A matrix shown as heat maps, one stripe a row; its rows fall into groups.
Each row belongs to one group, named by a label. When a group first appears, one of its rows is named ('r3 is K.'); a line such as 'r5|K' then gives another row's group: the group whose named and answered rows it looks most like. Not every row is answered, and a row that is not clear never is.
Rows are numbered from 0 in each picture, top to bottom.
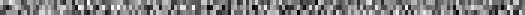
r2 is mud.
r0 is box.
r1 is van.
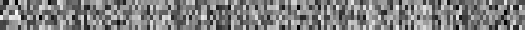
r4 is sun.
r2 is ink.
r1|mud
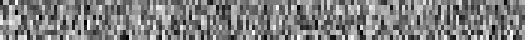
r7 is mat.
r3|box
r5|van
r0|ink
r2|sun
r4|box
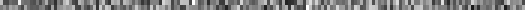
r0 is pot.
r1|sun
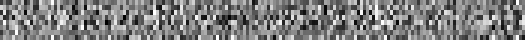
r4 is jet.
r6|mud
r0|van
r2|van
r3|mat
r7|box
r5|van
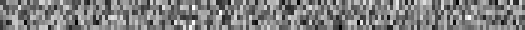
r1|pot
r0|mud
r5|mud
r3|box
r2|jet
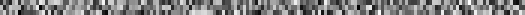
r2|jet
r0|van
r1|box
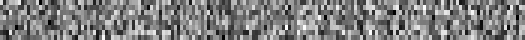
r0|box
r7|pot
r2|mat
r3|pot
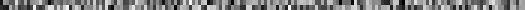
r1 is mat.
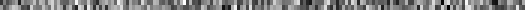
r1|box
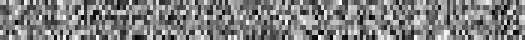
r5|sun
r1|sun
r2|van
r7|jet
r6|mat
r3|jet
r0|jet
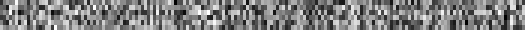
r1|mat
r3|mud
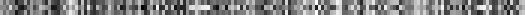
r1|jet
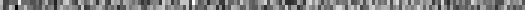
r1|sun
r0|pot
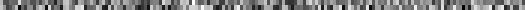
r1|jet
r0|pot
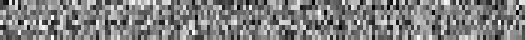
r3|box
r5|mud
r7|pot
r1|van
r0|mat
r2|pot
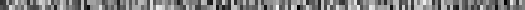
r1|sun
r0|mud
